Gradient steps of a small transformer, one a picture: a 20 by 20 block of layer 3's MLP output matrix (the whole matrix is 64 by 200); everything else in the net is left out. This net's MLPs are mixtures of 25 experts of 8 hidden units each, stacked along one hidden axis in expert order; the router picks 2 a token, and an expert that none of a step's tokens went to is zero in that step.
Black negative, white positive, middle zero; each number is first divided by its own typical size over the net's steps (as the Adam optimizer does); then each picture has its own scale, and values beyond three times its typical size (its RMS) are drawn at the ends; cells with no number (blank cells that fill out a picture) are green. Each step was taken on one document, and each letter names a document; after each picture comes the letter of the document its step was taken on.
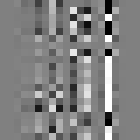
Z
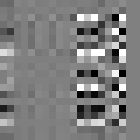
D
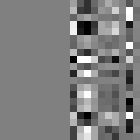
Z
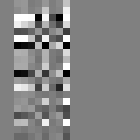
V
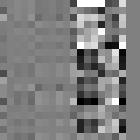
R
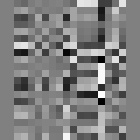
R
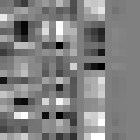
R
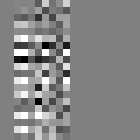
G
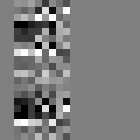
G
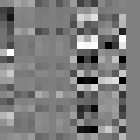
R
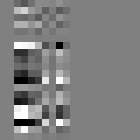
G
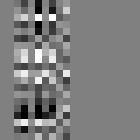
G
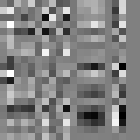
D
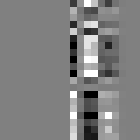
Z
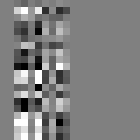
R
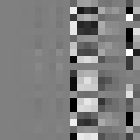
Z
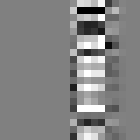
Z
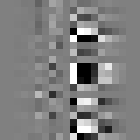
Z
